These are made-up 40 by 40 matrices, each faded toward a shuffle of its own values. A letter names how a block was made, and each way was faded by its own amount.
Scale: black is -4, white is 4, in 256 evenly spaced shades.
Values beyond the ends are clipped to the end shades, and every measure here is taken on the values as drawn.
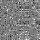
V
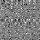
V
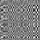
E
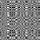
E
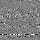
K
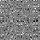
V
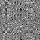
V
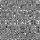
V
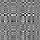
E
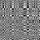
E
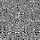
V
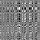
E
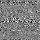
K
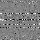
K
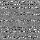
K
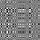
E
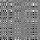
E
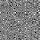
V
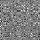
V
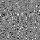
V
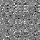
V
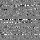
K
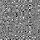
V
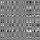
E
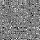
V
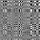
E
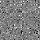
V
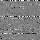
K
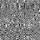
V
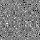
V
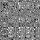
V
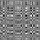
E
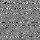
K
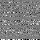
K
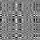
E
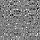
V
